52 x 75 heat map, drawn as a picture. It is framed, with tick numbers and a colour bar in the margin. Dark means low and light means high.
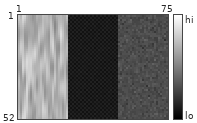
It is made of 1 by 3 panels. Panel 1,1: high, streaked downward. Panel 1,2: very low, checkered, faint in contrast. Panel 1,3: low, fine-grained, faint in contrast.
